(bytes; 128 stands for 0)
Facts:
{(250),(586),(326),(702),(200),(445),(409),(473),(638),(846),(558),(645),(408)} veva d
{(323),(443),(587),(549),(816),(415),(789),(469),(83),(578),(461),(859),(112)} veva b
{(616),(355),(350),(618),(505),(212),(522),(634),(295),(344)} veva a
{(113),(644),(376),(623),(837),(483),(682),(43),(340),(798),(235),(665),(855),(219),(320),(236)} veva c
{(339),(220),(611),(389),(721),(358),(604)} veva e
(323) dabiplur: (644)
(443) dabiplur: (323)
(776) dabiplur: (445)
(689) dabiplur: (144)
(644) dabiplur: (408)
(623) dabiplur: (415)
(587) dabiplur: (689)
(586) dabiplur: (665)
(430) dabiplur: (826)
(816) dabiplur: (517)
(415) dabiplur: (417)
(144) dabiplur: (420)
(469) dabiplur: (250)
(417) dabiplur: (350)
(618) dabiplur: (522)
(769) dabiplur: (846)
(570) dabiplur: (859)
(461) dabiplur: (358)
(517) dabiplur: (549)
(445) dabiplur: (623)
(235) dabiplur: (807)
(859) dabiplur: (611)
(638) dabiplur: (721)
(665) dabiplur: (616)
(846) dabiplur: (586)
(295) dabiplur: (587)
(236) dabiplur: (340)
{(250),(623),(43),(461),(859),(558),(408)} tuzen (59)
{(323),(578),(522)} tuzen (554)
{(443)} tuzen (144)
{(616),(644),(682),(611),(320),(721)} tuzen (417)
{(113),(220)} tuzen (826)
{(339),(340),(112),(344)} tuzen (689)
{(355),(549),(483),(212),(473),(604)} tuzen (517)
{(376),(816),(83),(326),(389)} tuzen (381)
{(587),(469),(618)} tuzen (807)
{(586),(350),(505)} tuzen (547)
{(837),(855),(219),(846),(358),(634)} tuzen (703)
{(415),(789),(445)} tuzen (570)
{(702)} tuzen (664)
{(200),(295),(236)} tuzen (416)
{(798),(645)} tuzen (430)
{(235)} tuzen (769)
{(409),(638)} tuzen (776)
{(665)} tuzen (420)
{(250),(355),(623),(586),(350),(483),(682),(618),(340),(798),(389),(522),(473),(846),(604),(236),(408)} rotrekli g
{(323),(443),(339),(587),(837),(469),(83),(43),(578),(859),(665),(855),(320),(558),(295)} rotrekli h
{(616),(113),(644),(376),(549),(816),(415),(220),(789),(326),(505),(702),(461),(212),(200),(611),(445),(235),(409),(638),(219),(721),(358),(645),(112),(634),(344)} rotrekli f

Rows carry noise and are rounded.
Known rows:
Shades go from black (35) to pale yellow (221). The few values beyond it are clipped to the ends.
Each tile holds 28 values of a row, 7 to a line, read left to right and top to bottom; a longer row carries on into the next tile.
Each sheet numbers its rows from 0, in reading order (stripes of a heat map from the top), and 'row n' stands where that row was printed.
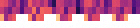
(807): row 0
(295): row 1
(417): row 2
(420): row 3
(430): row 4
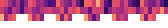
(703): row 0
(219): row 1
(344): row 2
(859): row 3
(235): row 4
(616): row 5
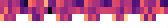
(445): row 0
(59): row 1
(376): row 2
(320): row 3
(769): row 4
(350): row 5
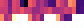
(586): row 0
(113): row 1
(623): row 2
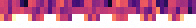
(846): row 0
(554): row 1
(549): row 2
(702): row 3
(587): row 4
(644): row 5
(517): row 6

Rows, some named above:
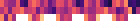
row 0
(522)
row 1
(689)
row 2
(236)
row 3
(665)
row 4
(323)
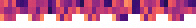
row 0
(816)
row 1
(776)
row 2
(616)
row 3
(473)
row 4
(623)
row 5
(618)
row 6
(113)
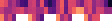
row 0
(113)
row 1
(415)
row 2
(389)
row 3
(638)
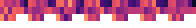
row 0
(295)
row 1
(798)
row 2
(461)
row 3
(443)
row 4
(549)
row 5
(443)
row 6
(702)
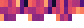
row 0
(250)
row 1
(558)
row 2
(220)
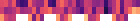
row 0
(469)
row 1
(350)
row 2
(144)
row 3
(417)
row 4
(604)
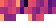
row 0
(558)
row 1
(664)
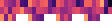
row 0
(355)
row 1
(43)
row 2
(340)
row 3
(408)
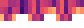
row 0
(570)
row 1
(339)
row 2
(604)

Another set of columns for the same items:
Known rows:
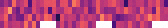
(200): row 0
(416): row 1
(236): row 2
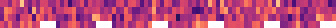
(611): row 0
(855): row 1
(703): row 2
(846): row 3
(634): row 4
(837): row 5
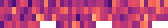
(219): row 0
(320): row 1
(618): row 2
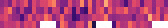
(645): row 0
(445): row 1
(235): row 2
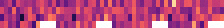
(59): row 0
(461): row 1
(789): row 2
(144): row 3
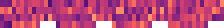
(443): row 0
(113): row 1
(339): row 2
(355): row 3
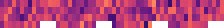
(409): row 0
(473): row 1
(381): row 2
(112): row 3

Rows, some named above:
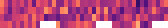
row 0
(355)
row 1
(339)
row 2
(517)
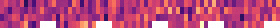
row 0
(517)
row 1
(769)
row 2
(355)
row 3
(295)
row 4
(461)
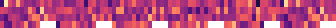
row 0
(689)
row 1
(376)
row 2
(339)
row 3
(389)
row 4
(350)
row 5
(689)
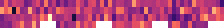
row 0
(587)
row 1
(461)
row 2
(220)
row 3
(623)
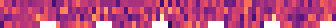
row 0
(798)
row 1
(339)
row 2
(859)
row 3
(816)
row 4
(415)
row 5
(250)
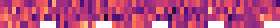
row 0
(616)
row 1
(769)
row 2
(604)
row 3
(776)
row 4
(340)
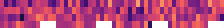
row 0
(43)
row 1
(549)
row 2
(445)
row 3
(586)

